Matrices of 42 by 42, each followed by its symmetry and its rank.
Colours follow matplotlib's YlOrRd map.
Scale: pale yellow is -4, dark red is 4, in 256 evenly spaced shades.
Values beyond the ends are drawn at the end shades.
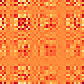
symmetric, rank two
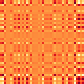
symmetric, rank one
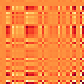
symmetric, rank one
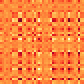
symmetric, rank two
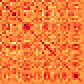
symmetric, rank five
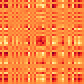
symmetric, rank two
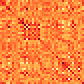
symmetric, rank five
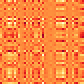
neither, rank two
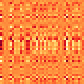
neither, rank two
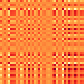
symmetric, rank one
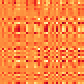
neither, rank two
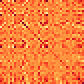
symmetric, rank five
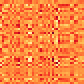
neither, rank three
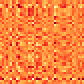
neither, rank three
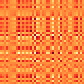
symmetric, rank two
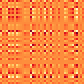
symmetric, rank one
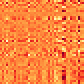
neither, rank three
